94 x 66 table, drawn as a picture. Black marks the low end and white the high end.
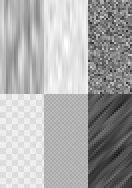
It is made of 2 by 3 panels. Panel 1,1: high, streaked downward. Panel 1,2: very high, streaked downward, faint in contrast. Panel 1,3: middling, fine-grained, strong in contrast. Panel 2,1: very high, checkered, faint in contrast. Panel 2,2: high, checkered, faint in contrast. Panel 2,3: low, slanting up to the right.
